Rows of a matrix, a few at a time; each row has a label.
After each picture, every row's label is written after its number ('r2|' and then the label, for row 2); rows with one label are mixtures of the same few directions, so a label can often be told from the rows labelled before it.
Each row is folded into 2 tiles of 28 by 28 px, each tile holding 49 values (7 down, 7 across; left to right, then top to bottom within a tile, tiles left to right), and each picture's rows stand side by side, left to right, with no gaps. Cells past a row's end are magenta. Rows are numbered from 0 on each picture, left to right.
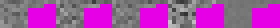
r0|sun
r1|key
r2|key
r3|sun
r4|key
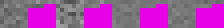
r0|key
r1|sun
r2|sun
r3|key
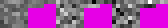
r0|sun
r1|key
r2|key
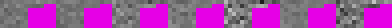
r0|key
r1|sun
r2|key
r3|sun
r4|key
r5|sun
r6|key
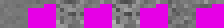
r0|key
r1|sun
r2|sun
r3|key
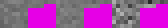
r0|sun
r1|key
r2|key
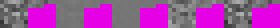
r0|sun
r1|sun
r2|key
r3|sun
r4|sun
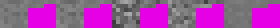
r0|sun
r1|sun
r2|sun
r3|key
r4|sun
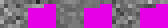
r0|key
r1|sun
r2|key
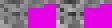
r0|sun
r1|sun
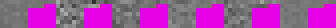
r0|sun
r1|key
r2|sun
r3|sun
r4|key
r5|sun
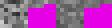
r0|sun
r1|sun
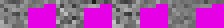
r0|sun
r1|key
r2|sun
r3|key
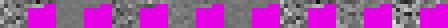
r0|key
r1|key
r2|key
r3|key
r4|sun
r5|key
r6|sun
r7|sun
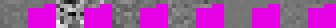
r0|sun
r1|sun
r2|sun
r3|key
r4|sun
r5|key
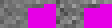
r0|key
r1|key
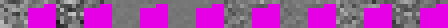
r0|sun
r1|sun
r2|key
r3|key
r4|key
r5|key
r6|key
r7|sun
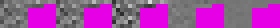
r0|key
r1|key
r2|key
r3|key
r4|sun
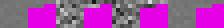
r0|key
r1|key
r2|key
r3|key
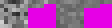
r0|sun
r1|sun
